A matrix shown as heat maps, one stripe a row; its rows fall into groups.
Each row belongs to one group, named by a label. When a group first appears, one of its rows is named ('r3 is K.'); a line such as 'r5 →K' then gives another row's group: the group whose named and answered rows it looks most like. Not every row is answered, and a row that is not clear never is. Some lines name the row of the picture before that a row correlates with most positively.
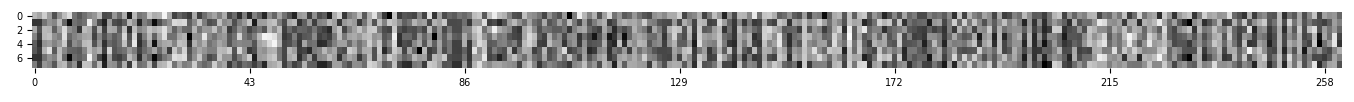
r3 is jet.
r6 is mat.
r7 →jet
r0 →jet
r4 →jet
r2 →jet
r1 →mat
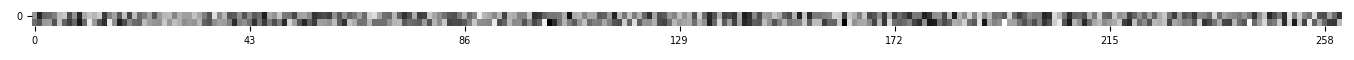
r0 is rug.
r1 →mat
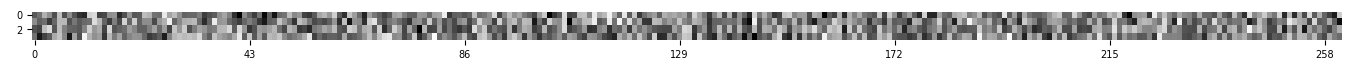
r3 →rug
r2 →mat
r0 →mat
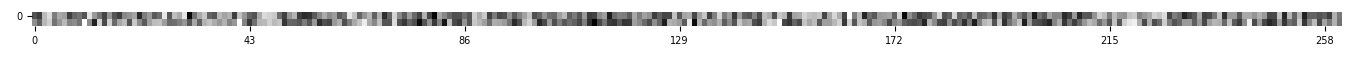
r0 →mat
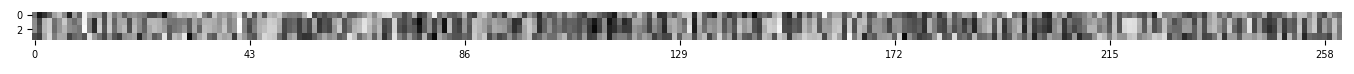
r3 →mat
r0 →rug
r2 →jet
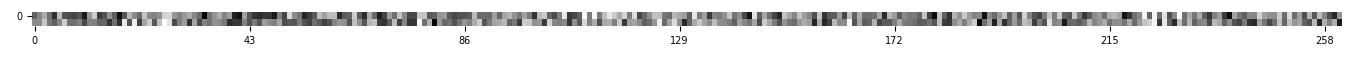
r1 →jet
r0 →mat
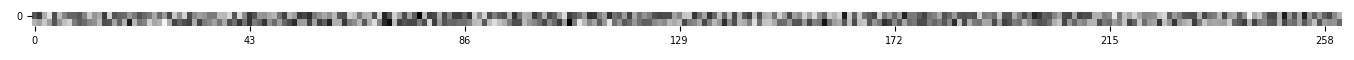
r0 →mat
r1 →jet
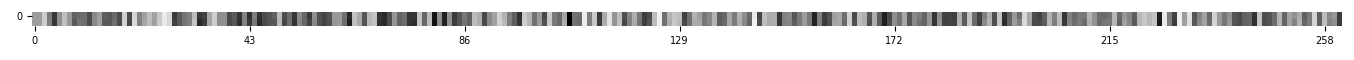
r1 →jet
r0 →jet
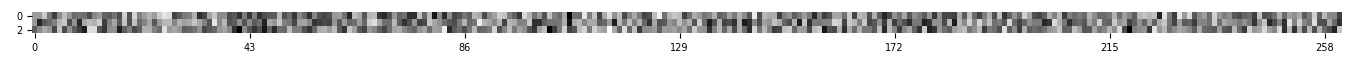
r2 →mat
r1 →rug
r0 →jet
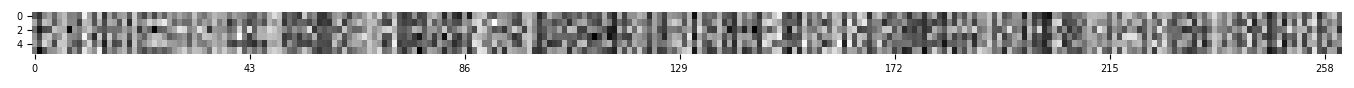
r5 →rug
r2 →rug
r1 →jet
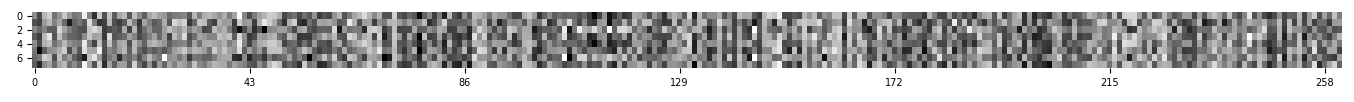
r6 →mat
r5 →rug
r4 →jet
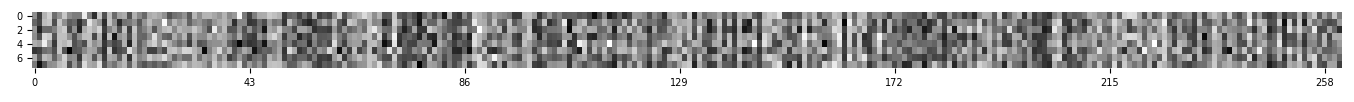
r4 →jet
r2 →rug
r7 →rug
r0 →jet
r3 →jet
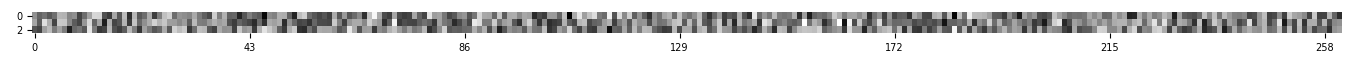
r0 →rug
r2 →mat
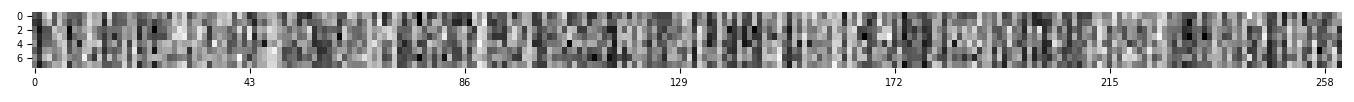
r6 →jet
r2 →rug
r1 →mat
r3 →rug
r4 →rug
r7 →rug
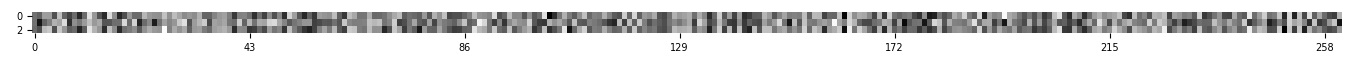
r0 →mat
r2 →mat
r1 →rug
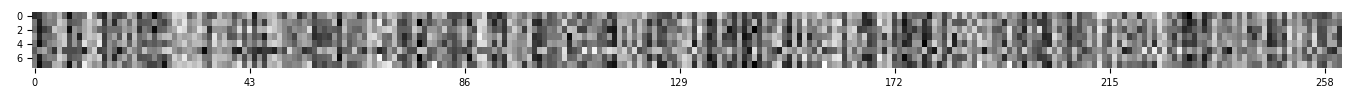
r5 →mat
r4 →rug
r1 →rug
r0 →mat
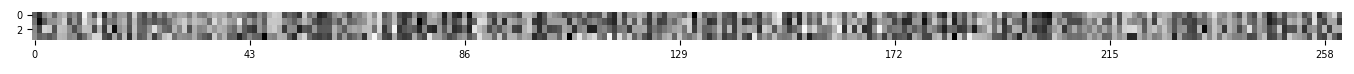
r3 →rug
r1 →rug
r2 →jet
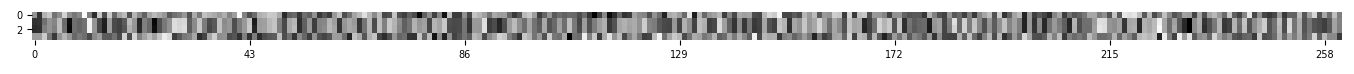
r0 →jet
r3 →jet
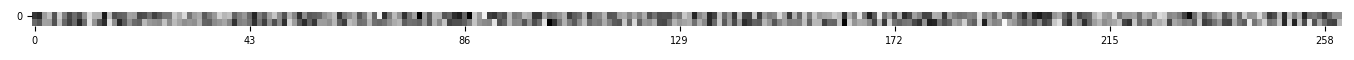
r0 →mat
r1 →mat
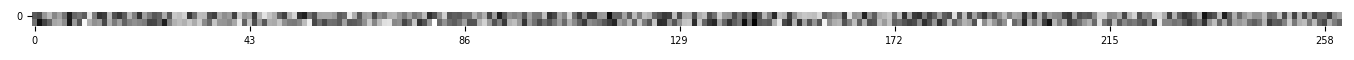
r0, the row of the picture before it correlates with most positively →1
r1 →rug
